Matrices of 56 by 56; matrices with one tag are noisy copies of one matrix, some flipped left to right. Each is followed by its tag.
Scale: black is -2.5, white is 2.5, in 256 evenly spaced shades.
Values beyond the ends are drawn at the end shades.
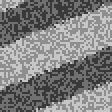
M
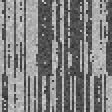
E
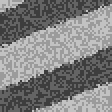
M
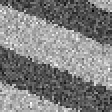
M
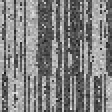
E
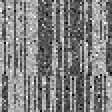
E
